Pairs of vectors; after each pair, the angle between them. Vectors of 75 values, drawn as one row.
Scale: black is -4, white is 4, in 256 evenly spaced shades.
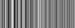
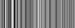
nearly parallel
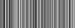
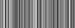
nearly opposite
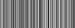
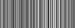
nearly parallel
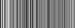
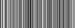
partly aligned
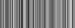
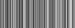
nearly parallel
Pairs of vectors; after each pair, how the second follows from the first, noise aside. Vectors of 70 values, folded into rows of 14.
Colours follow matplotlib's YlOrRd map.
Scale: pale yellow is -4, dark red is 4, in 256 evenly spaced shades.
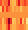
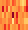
shuffled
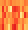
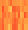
shrunk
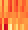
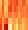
copied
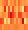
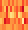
negated
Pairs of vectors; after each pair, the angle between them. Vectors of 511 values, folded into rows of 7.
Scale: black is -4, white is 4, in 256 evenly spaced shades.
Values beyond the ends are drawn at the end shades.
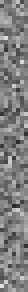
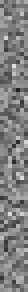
partly aligned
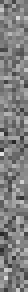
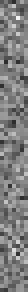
partly aligned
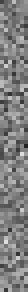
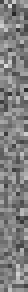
partly aligned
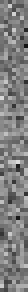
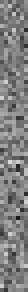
nearly parallel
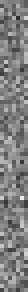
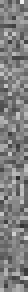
orthogonal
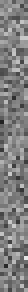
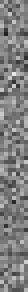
orthogonal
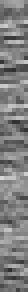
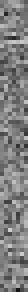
partly aligned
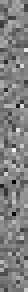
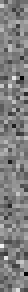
orthogonal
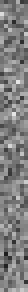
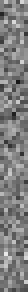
nearly opposite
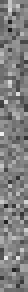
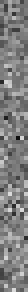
partly aligned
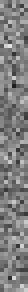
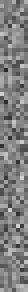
partly aligned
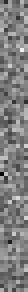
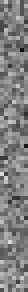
nearly opposite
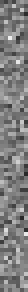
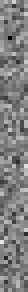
nearly opposite
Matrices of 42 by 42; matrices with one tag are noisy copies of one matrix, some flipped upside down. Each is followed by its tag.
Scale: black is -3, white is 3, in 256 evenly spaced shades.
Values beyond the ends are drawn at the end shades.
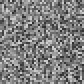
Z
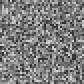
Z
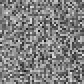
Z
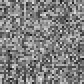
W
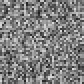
W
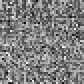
W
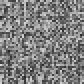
W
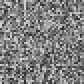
W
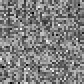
W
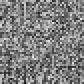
W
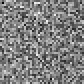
Z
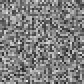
Z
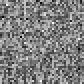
W
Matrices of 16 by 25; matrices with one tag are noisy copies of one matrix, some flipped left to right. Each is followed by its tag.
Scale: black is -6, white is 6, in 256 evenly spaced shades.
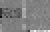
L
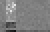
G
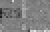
L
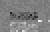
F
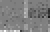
L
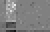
G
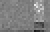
G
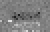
F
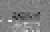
F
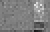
G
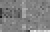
L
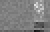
G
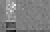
G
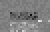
F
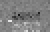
F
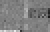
L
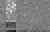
G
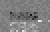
F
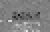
F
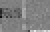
L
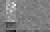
G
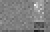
G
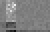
G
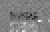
F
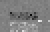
F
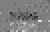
F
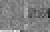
L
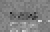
F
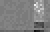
G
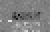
F
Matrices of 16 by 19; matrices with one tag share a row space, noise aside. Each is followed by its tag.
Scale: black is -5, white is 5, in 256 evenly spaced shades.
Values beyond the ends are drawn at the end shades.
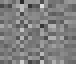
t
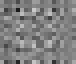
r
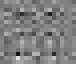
r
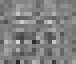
r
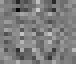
r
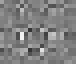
t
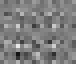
r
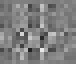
t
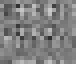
r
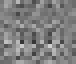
r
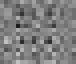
r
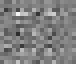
r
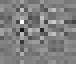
t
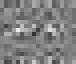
r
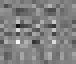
r
